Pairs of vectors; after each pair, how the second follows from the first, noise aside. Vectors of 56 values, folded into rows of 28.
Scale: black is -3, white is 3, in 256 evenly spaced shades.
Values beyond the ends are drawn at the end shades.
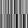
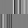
partly zeroed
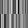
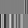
partly zeroed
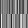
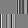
partly zeroed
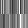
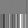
partly zeroed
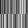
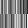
wrapped around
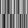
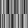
wrapped around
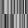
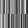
shuffled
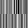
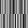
shuffled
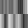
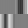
partly zeroed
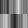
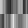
wrapped around
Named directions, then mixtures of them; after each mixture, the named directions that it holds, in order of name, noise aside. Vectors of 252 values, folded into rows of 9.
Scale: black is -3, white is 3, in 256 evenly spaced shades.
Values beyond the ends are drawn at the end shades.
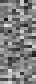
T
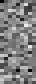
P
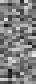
T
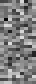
T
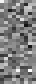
P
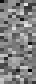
P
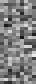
T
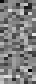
P, T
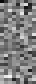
P, T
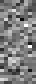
P, T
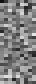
P, T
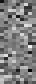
P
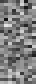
T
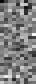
P, T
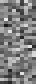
T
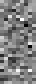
P, T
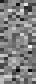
P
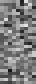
T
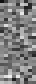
P, T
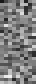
P, T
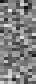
P, T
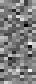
P, T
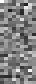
P, T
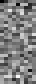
P, T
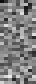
P, T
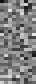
P, T
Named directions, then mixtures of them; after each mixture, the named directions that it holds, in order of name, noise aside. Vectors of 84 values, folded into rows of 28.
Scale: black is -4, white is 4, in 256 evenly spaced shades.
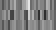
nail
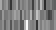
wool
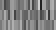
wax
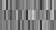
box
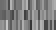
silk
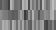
silk, wax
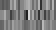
box, nail, wax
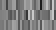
box, nail, wax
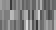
nail, silk, wool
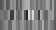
box, nail, silk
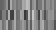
nail, silk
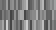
silk, wool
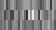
box, nail, silk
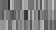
nail, silk, wax
